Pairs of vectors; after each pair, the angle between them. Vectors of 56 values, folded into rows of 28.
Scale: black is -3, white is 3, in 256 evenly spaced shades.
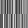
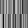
nearly opposite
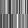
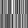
partly aligned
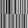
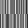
nearly opposite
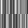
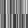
partly aligned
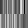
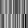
partly aligned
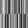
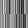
partly aligned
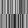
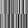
orthogonal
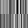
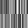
nearly opposite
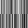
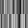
partly opposed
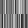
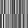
partly opposed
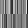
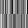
nearly parallel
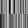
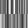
nearly opposite
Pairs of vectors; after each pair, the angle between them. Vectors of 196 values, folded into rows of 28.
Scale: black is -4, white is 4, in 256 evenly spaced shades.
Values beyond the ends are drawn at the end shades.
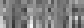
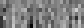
nearly opposite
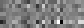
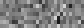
partly opposed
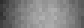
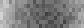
nearly opposite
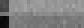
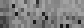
partly aligned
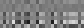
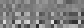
nearly opposite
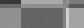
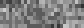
partly aligned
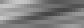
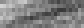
nearly parallel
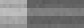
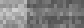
nearly parallel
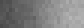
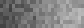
nearly parallel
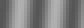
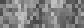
partly aligned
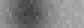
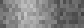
nearly opposite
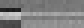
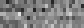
partly aligned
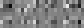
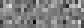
nearly opposite
